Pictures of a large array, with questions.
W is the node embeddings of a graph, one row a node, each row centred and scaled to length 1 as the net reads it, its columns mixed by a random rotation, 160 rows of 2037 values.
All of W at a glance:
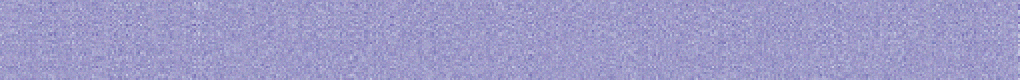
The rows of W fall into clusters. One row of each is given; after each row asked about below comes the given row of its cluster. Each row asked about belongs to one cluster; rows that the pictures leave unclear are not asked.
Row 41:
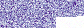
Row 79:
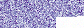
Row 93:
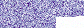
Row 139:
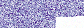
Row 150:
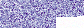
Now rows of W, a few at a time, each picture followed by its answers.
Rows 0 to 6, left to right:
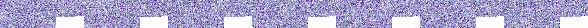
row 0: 139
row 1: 150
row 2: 79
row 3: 41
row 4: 79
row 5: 93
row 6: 79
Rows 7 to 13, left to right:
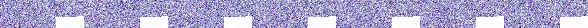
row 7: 93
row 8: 150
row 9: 150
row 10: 93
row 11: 93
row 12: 139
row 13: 79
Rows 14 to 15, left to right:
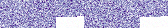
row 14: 150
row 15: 93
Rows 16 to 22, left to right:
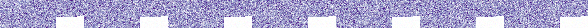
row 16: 150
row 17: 79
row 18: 150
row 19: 79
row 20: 41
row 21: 139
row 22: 79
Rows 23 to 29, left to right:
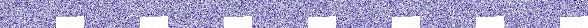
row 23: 79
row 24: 93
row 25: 41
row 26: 41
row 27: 93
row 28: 139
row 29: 150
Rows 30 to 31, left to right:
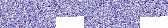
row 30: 93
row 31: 79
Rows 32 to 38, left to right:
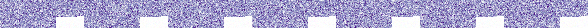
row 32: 150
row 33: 41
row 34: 41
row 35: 41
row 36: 93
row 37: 139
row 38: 41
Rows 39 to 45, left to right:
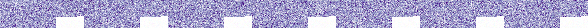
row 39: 150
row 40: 79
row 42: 93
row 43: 79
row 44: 79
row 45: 150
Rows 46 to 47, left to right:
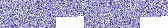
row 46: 150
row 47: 79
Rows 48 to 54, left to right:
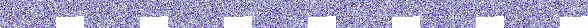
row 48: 41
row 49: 41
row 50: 41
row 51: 139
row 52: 79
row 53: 139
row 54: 93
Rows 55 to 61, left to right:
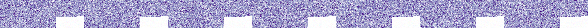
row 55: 79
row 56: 93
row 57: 139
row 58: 139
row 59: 150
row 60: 41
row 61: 150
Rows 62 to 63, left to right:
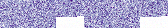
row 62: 150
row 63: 41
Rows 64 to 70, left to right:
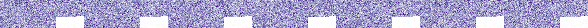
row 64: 79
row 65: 93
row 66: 93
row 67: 150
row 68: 93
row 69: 79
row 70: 79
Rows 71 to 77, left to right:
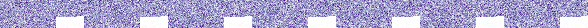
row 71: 79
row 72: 79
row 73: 93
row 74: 41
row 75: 41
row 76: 139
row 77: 41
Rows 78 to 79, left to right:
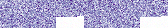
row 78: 150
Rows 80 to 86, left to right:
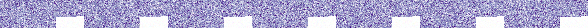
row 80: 79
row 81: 93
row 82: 93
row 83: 139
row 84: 93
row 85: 93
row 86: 150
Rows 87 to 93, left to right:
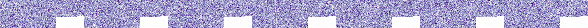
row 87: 150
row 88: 139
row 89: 139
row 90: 79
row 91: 41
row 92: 79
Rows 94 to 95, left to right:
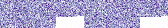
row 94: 139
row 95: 150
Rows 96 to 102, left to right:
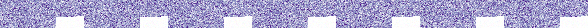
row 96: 139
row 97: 150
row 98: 93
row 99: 139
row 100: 93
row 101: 41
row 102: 139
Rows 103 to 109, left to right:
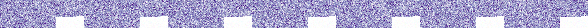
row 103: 93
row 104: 139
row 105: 41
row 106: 41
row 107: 93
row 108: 41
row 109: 150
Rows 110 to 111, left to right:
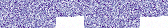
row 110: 139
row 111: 139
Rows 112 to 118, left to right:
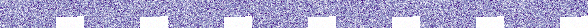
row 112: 150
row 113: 79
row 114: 150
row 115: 93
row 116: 79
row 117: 150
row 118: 150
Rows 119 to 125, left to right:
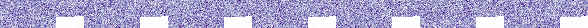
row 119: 139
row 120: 79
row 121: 150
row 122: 79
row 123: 93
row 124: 41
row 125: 79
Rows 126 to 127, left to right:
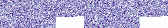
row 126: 139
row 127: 93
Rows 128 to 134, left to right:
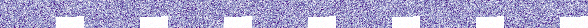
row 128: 93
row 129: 150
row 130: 139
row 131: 139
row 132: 79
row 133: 79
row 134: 93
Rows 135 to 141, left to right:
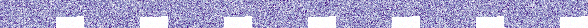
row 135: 79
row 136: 41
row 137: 93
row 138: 41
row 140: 79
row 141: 41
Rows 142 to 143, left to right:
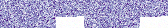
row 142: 93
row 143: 139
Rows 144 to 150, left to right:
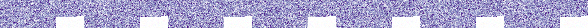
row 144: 79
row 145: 150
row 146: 93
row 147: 139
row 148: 41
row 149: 150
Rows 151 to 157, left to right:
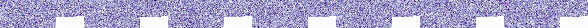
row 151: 139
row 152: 150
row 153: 139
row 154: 41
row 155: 139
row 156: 79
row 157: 41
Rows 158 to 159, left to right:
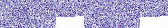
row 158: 139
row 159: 139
